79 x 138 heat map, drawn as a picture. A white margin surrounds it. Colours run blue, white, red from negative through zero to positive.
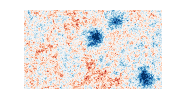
Dips: three. Mirror symmetry: none. Ninth with the highest average: bottom middle.
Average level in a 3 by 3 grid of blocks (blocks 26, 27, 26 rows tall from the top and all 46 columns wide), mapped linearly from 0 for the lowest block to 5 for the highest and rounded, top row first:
322
422
450
